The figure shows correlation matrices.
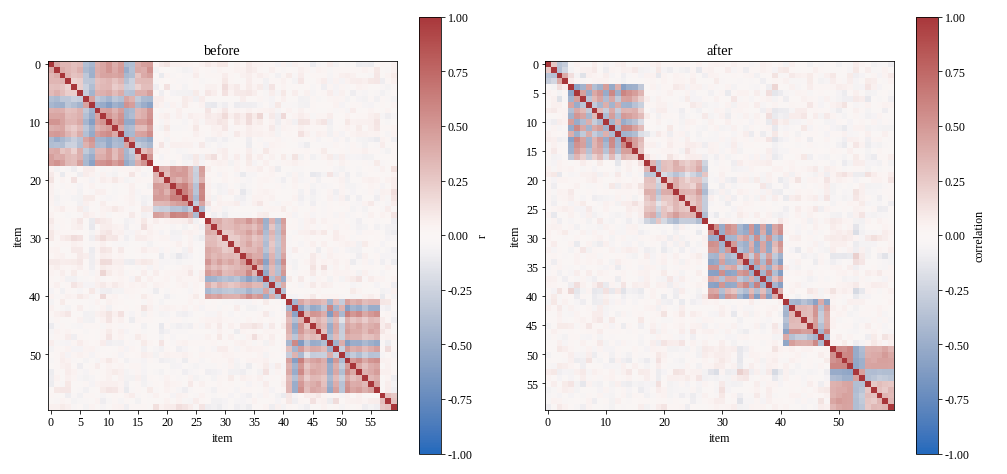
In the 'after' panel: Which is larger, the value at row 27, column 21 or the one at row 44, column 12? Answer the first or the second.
the second
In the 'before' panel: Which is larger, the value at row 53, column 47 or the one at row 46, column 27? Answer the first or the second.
the first
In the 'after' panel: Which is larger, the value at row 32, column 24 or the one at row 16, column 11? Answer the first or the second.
the second
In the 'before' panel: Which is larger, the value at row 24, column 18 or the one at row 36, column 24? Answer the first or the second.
the first
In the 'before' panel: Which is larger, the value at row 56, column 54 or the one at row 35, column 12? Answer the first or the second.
the first
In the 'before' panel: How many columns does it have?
60
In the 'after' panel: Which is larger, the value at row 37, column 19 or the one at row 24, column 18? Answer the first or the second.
the second
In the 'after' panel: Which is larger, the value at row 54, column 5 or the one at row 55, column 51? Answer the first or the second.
the second
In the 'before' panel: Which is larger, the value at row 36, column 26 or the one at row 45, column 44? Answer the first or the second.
the second
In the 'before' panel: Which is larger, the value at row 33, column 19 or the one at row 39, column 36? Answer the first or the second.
the first
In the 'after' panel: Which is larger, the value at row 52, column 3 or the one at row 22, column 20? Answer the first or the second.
the second
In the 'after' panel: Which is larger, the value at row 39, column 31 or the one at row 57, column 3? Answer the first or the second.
the first
